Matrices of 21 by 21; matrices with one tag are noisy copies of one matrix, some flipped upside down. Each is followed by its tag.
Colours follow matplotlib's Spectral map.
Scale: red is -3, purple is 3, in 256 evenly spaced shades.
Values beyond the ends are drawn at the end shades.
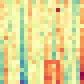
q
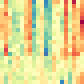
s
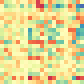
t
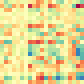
t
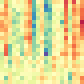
s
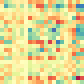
t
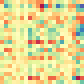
t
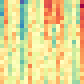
q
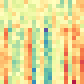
s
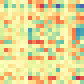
t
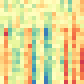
s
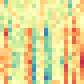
s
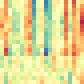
s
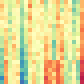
q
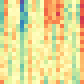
q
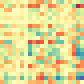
t
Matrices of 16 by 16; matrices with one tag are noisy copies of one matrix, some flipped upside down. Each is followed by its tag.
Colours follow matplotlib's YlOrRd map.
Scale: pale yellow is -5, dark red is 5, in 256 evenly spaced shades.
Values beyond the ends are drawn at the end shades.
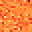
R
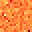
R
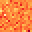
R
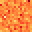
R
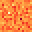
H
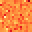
R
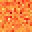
H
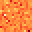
R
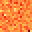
R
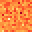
H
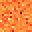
H
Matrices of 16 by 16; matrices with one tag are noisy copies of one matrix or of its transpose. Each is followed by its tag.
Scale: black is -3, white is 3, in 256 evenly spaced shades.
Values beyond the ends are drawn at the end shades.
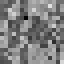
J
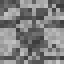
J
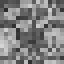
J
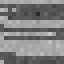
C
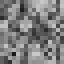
J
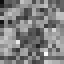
J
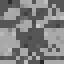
J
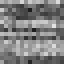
C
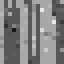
C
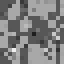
J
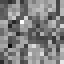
J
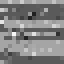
C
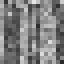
C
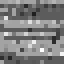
C
